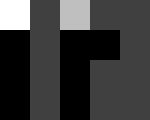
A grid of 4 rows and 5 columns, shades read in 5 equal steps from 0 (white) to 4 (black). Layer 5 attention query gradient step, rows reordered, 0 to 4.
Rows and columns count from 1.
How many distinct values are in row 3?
2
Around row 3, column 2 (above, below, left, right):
3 3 4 4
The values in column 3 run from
1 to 4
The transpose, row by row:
0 4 4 4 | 3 3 3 3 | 1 4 4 4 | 3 4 3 3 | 3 3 3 3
